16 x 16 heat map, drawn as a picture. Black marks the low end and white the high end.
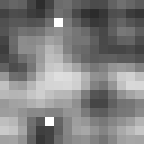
Grain: blotchy. Lone odd cells: 2, each higher than its neighbours. Ninth with the highest average: centre.
